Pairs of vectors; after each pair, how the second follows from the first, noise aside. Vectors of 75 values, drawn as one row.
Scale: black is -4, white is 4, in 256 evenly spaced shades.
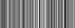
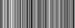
shuffled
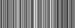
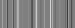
partly zeroed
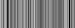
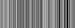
shuffled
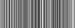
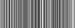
copied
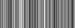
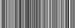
shuffled
